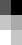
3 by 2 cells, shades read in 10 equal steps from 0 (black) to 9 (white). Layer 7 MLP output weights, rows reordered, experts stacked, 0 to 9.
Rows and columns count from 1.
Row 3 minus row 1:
6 7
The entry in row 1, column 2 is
0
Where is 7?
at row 2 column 1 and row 3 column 2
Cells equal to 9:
1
